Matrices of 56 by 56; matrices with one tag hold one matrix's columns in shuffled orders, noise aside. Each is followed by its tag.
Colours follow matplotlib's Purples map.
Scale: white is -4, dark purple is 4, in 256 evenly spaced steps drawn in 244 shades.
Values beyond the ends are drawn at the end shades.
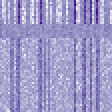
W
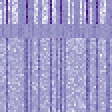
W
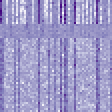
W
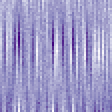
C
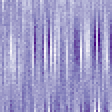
C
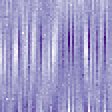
C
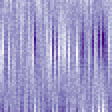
C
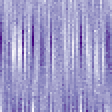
C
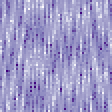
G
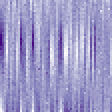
C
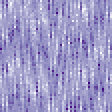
G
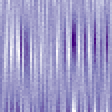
C
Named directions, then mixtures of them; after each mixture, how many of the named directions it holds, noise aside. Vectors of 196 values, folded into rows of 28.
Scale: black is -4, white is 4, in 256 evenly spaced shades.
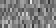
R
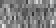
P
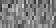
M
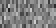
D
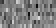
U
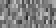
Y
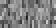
three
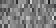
three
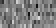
one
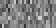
three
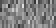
one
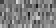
one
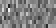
one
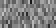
one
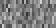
three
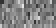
two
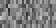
two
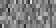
three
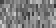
three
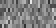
two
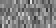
two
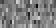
one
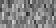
three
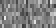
two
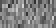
one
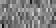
two
